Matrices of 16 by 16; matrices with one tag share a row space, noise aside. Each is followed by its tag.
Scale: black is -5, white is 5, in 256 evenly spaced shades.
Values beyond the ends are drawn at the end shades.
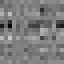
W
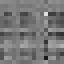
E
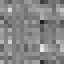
W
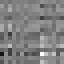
W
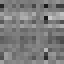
E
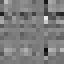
E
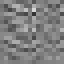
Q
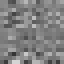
Q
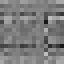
E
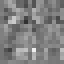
Q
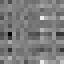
W
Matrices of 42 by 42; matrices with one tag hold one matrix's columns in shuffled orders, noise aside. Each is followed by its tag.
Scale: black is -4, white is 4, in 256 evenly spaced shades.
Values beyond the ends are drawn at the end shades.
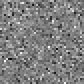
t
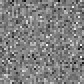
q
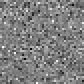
t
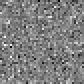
q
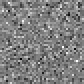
t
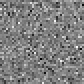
t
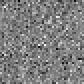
q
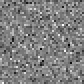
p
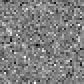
p
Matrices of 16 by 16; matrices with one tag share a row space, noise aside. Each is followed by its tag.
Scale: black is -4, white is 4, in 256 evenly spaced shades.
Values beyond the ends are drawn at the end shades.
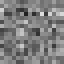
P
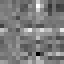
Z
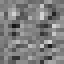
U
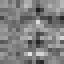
Z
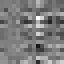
Z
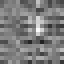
Z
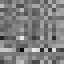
P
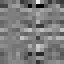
Z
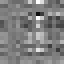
Z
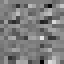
U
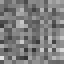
P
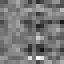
Z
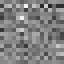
P
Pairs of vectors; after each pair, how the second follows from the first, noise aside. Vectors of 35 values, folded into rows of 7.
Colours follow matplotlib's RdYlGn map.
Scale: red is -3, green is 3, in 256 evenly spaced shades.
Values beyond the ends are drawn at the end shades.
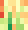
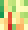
negated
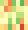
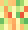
shuffled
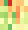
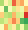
shuffled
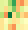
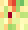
negated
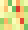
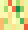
negated
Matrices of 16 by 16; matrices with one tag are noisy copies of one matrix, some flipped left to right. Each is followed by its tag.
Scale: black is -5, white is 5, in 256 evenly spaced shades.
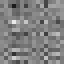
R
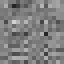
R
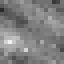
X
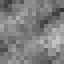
X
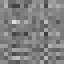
R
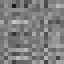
R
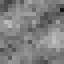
X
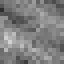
X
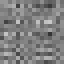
R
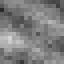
X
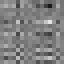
R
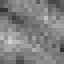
X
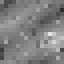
X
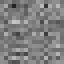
R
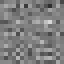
R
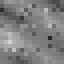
X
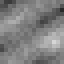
X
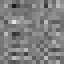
R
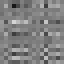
R
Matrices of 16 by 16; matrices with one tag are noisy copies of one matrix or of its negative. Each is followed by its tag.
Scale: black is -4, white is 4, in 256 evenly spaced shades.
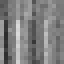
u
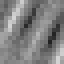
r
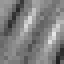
r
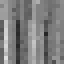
u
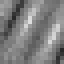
r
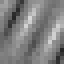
r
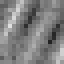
r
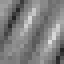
r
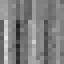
u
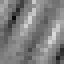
r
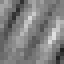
r
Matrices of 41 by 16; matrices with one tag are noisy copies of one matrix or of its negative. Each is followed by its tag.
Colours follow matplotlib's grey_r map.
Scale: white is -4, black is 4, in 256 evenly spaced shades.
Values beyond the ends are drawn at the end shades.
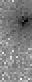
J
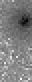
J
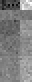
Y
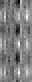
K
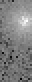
J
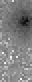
J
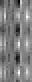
K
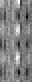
K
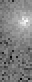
J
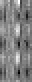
K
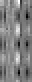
K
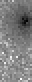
J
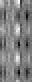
K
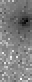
J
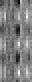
K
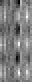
K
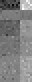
Y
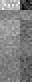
Y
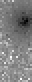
J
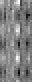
K
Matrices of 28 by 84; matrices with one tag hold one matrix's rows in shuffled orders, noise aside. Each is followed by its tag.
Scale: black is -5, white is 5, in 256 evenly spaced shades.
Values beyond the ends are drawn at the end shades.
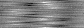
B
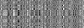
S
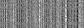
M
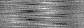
B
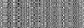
S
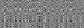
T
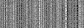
M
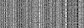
M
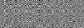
T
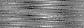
B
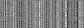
M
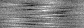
B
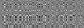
T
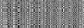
S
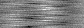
B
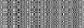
S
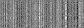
M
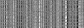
M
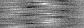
B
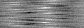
B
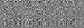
T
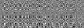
T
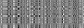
S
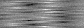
B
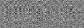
T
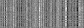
M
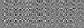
T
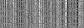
M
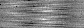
B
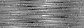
B
